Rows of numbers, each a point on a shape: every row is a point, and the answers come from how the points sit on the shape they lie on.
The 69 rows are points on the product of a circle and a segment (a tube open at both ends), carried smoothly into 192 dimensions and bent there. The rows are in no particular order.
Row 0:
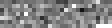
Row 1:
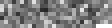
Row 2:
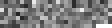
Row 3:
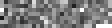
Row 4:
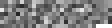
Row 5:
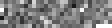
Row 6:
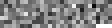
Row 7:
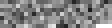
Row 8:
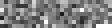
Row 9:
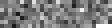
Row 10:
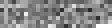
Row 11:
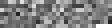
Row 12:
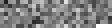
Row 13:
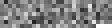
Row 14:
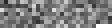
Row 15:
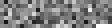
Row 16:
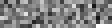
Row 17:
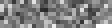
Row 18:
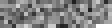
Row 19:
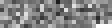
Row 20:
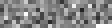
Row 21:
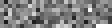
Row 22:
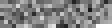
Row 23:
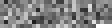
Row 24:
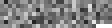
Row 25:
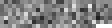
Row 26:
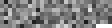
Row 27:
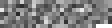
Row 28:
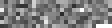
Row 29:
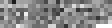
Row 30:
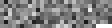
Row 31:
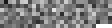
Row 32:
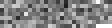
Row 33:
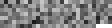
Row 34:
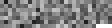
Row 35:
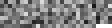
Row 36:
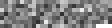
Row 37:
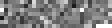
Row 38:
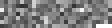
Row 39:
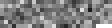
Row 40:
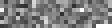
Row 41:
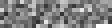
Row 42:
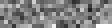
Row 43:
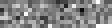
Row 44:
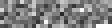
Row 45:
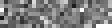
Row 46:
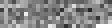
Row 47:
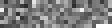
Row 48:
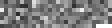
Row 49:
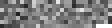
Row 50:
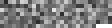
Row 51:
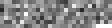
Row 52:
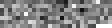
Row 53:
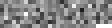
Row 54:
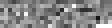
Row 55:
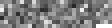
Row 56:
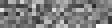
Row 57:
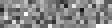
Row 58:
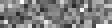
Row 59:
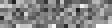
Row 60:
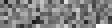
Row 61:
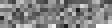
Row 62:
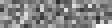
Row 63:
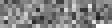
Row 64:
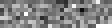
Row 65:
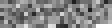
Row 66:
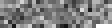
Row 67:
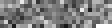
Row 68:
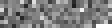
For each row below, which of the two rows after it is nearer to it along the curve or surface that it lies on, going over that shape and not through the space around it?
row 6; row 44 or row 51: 51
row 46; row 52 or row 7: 52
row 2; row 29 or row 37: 37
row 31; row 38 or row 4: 4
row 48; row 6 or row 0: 6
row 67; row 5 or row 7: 7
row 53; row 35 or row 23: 23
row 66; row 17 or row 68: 17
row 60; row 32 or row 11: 11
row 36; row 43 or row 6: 6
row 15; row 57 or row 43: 57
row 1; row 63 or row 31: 31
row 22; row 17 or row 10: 17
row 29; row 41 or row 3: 3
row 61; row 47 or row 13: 47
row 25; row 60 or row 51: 51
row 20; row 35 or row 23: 23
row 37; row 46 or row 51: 46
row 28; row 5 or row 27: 27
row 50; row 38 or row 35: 35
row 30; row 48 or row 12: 12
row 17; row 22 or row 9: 22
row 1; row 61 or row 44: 61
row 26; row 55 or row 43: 43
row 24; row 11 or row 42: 11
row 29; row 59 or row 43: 59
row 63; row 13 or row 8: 13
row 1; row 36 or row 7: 7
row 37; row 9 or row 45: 45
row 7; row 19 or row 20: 19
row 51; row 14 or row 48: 14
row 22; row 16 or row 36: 36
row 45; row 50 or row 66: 66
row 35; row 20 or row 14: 14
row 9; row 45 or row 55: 45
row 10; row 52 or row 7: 52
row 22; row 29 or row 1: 1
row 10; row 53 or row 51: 51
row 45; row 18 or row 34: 18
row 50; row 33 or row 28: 33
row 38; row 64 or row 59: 59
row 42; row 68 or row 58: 58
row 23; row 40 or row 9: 40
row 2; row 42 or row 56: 56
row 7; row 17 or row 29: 17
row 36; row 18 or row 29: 18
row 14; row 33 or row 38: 33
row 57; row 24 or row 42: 24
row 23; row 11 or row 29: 11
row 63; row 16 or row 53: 53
